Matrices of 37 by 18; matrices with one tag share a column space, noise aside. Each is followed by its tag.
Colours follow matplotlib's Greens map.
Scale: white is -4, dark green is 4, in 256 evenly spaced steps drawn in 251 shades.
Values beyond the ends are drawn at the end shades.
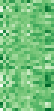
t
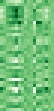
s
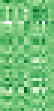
s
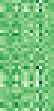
t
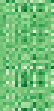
t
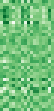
s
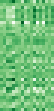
s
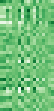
s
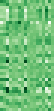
s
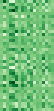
t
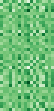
t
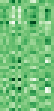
s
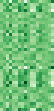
t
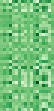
t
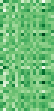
t
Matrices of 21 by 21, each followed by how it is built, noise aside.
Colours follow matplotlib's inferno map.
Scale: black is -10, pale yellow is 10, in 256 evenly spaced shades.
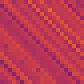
Toeplitz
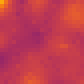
smooth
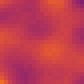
smooth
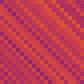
Toeplitz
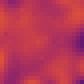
smooth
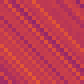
Toeplitz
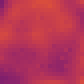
smooth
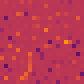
sparse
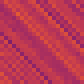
Toeplitz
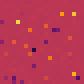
sparse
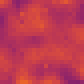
smooth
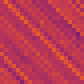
Toeplitz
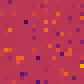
sparse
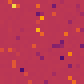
sparse
